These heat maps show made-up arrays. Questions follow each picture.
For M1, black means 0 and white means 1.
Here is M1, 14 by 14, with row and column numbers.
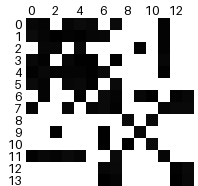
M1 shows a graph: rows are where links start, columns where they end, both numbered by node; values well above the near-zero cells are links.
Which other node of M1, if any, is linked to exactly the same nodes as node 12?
node 13
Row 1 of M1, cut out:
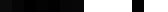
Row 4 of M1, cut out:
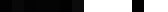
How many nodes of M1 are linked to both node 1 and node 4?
6
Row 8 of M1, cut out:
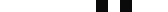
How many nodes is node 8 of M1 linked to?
12
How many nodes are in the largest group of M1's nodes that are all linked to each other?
5
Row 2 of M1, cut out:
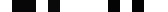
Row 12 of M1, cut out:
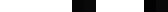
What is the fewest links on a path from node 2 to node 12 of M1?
1
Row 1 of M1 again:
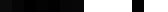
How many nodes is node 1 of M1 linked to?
6
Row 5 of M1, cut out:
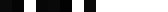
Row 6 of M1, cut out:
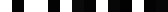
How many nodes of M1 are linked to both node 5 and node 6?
3
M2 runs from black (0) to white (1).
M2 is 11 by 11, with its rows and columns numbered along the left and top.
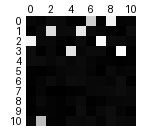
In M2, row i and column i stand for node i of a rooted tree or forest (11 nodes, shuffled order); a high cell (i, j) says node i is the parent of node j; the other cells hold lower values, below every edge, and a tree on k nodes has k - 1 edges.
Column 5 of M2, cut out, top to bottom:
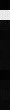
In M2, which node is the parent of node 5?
1
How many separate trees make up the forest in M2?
2
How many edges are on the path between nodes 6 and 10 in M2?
4
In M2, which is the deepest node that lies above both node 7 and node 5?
1
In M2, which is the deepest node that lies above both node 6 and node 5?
1
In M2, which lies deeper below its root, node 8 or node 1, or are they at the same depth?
node 8
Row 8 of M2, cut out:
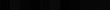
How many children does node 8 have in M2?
0
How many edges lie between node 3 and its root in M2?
0
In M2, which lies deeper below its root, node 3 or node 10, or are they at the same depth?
the same depth
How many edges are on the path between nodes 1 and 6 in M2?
3
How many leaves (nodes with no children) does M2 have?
6
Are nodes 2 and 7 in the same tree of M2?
yes
